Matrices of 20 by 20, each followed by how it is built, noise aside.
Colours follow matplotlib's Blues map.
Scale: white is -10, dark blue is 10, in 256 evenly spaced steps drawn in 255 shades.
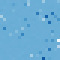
sparse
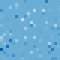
sparse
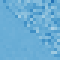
upper triangular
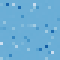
sparse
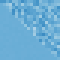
upper triangular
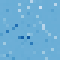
sparse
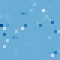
sparse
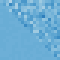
upper triangular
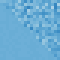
upper triangular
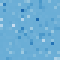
sparse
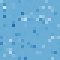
sparse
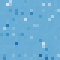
sparse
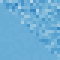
upper triangular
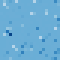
sparse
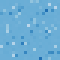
sparse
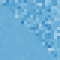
upper triangular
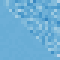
upper triangular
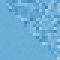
upper triangular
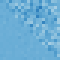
upper triangular
